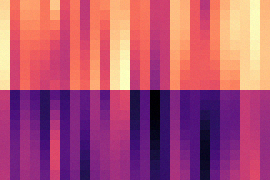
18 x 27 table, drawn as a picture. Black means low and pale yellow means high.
Seam: horizontal, 50% of the way down, the top part higher. Roughest part: centre. Ninth with the highest average: top right.
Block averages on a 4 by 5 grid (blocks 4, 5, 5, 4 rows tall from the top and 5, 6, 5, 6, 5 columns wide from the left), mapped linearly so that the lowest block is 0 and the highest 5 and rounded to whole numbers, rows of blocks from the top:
43435
33435
11101
11102
